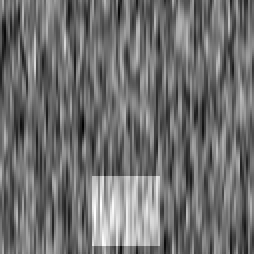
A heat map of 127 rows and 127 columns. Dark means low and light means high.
Grain: streaks running down. Ninth with the highest average: bottom middle. Odd patch: higher, in the bottom middle.
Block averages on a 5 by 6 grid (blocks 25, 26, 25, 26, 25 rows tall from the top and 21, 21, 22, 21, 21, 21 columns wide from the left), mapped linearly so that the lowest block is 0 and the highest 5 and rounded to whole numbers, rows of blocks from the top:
011011
101111
001001
113301
115400
